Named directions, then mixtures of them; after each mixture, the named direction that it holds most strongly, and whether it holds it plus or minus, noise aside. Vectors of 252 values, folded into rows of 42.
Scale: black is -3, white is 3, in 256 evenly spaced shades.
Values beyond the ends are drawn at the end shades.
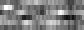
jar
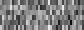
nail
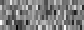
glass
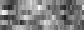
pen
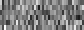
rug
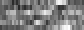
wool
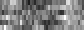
pen, minus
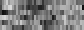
pen, minus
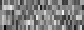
rug, minus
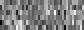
glass, minus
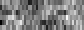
glass, minus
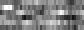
jar, plus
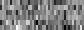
glass, minus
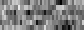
wool, minus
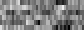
wool, minus
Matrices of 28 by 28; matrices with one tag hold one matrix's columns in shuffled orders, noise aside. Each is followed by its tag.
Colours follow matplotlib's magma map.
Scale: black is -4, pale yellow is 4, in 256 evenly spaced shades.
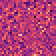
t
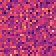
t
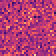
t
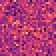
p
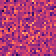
p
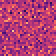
t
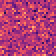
t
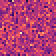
p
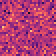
t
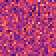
p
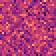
p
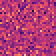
t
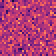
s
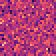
s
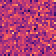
p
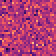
s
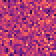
s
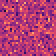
p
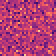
t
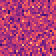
s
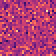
t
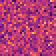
p
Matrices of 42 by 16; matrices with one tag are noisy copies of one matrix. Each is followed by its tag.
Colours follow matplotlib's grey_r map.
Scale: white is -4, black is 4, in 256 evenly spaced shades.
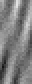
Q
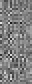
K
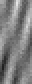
Q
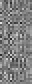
K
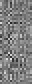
K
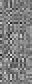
K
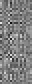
K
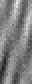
Q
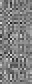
K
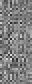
K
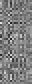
K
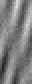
Q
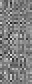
K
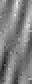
Q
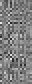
K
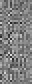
K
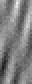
Q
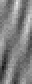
Q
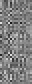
K
